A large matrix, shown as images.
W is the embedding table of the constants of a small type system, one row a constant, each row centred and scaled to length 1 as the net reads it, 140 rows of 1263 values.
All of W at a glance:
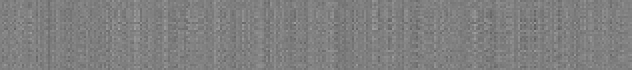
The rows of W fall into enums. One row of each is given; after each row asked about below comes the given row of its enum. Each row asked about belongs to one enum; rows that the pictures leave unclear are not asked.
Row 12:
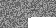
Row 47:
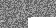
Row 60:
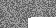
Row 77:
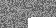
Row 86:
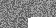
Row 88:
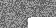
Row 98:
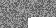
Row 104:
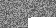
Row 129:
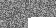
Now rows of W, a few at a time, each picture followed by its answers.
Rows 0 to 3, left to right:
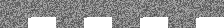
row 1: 47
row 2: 104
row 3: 77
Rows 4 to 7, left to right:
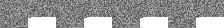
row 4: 104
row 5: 60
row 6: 60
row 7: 47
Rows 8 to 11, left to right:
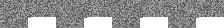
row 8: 47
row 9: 60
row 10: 86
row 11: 98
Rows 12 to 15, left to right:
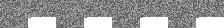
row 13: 104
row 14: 47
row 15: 129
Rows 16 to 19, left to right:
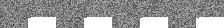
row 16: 60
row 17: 86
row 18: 88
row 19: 104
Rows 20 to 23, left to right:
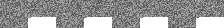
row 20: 12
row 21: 88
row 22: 12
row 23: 104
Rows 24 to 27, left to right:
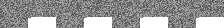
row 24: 60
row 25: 88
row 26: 12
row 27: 77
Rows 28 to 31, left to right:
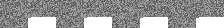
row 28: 12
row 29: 12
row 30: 77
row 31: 60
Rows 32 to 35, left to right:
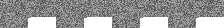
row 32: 88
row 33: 60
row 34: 77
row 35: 88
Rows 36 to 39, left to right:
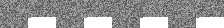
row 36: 98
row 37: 12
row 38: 86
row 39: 104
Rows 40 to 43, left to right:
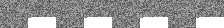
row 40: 98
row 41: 104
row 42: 12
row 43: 104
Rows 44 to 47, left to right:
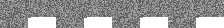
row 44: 129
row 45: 60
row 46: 47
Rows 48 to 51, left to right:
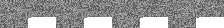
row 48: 77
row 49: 77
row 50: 88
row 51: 104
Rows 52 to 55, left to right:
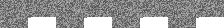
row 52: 47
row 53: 98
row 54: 12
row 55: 104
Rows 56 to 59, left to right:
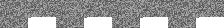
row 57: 104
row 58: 104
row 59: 12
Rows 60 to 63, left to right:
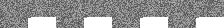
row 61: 47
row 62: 60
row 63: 88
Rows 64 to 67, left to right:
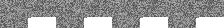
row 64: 77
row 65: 98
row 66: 88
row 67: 88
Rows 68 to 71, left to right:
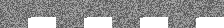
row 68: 60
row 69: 104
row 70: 47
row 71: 88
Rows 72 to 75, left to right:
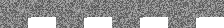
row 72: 98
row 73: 98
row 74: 47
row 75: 12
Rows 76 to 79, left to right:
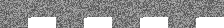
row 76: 104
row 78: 12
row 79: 88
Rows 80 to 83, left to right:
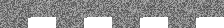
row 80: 86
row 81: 12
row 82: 98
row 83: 98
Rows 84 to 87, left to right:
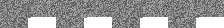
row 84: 86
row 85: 12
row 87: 47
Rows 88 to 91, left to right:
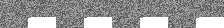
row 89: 104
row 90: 47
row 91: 77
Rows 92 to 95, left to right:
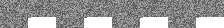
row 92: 98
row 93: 104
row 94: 88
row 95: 47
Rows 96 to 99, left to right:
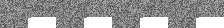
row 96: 77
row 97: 86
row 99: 86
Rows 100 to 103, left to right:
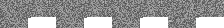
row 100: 60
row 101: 60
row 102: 60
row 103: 47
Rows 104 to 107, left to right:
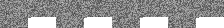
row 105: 88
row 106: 47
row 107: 77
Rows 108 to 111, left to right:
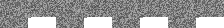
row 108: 12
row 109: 98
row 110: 47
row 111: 47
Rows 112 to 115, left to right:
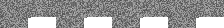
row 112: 60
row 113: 12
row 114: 12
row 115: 60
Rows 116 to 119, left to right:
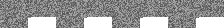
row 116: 47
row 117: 12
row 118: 60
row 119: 77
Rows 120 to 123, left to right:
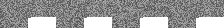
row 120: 60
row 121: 86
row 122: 77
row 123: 60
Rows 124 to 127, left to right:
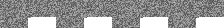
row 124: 47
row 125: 12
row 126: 104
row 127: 88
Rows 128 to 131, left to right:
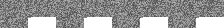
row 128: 47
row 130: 88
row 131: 88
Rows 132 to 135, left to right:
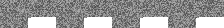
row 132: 98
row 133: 98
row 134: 12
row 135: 88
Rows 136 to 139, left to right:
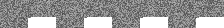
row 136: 86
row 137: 104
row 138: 60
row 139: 88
